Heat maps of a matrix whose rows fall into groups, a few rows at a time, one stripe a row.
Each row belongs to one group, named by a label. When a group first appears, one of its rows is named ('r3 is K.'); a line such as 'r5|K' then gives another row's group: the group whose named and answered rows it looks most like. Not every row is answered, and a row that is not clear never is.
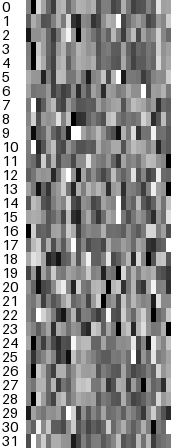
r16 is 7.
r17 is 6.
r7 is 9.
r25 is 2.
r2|7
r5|6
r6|2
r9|2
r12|7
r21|7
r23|2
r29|7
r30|6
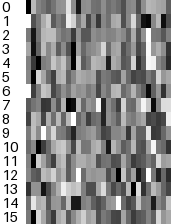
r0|7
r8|6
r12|2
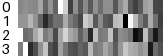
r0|7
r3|9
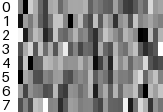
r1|7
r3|6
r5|7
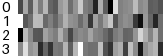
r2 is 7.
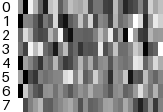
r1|7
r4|7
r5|2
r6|7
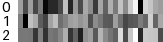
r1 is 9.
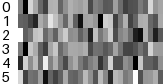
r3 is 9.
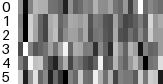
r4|6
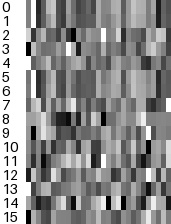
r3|7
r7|6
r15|7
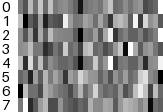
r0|6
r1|2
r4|6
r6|7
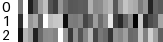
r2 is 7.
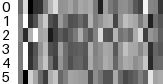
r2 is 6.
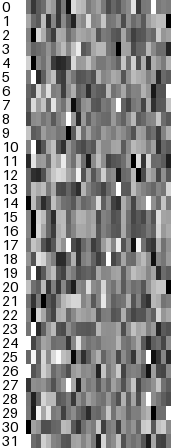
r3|2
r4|2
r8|7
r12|2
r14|7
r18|6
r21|2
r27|7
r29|6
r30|7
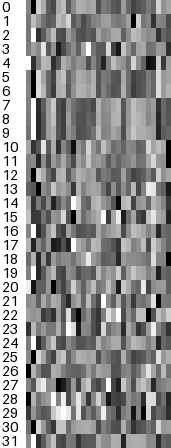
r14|2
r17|2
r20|2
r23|7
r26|7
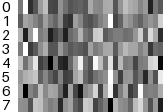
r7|2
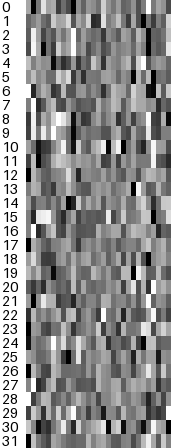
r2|6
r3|6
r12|7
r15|6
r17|7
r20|2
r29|6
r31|7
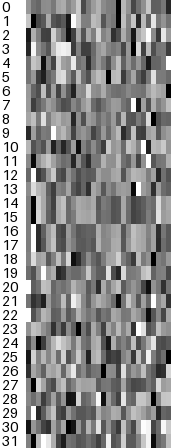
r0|2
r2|7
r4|6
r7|2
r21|2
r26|6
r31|6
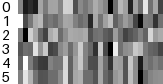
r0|2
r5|6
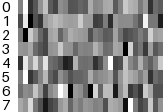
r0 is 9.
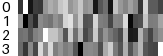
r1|2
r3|6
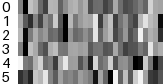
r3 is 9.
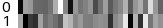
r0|7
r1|2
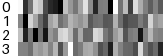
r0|2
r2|2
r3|2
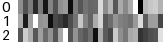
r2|6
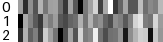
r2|7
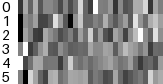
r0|7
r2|7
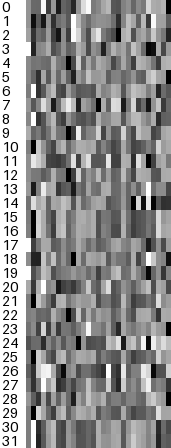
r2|2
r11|6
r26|6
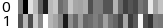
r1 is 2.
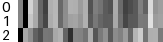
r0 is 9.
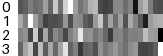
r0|2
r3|6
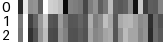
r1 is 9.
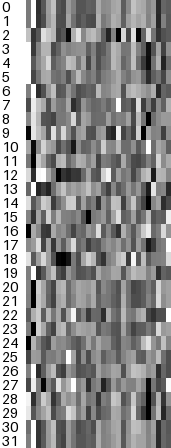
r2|2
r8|6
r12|6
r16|7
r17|6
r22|6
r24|7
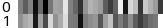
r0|2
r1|6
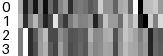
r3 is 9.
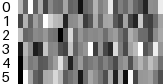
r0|6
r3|7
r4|7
